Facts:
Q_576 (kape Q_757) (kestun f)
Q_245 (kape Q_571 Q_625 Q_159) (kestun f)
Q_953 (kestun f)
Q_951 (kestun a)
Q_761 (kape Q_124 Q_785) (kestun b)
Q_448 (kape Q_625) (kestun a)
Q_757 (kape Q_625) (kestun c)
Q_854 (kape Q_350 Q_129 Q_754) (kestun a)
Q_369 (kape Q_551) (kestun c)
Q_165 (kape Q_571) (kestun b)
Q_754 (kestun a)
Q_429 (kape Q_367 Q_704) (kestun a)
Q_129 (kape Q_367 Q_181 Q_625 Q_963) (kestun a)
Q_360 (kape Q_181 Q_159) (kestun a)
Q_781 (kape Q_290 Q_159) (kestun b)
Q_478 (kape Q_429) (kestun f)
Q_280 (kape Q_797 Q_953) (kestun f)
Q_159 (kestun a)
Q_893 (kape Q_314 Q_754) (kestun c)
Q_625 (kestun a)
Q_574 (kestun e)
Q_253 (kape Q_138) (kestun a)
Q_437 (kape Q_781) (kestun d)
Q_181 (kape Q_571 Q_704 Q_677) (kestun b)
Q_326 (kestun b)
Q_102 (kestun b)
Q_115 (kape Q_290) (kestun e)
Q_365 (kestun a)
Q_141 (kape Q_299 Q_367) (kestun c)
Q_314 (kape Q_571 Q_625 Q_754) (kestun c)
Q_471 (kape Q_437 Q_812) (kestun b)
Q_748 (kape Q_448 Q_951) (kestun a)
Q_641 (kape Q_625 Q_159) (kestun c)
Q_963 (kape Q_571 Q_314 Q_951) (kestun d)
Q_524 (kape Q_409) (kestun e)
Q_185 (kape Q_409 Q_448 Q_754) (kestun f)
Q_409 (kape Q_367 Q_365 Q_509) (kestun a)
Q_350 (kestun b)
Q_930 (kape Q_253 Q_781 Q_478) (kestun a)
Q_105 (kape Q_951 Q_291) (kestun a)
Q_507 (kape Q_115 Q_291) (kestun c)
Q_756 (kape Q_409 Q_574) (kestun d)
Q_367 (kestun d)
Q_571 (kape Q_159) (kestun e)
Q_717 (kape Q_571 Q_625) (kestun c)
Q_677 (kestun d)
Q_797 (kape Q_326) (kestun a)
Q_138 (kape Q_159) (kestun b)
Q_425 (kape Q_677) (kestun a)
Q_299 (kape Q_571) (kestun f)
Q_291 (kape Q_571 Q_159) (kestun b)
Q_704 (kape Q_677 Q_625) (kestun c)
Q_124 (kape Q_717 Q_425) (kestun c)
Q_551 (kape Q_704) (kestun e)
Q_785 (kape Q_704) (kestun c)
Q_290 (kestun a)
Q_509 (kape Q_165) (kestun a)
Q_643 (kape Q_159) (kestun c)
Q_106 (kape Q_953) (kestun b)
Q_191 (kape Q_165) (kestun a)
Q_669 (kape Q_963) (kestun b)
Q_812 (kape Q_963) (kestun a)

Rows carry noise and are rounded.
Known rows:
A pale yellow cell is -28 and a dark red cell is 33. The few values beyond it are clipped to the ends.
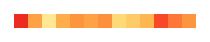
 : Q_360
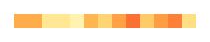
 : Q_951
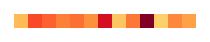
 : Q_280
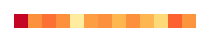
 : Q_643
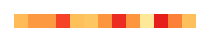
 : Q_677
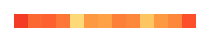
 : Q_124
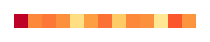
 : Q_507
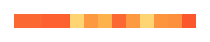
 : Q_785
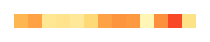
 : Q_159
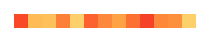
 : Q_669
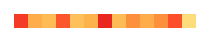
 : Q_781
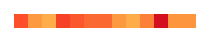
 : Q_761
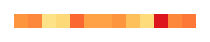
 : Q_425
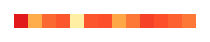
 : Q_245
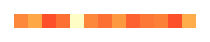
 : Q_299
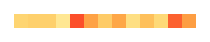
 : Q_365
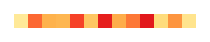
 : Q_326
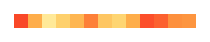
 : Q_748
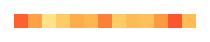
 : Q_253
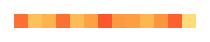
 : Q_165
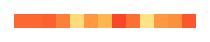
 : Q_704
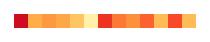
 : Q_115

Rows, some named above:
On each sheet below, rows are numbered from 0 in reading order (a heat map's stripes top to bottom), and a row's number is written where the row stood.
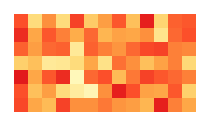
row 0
Q_524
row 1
Q_141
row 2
Q_576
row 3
Q_754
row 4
Q_245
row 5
Q_571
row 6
Q_181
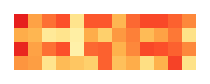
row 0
Q_245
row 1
Q_951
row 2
Q_245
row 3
Q_290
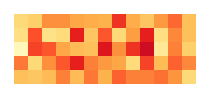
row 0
Q_367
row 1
Q_797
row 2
Q_953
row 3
Q_756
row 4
Q_350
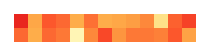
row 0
Q_141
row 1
Q_299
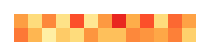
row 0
Q_574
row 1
Q_812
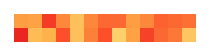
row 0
Q_478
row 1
Q_471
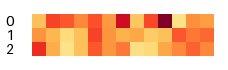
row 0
Q_280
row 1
Q_429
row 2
Q_930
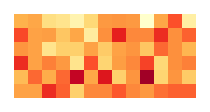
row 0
Q_159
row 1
Q_551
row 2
Q_448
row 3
Q_893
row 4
Q_106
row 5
Q_478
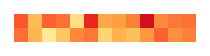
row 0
Q_185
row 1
Q_129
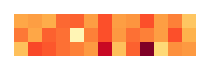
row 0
Q_102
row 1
Q_299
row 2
Q_280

